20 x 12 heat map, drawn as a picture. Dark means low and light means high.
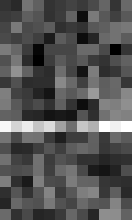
Odd lines: row 12. Ninth with the highest average: middle right. Histogram: skewed, a long tail of high values. Slope: none. Average level on the scale: 30%.
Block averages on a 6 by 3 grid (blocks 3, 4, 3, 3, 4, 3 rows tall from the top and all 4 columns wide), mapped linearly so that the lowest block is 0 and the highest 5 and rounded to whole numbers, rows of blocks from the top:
102
111
113
425
120
122
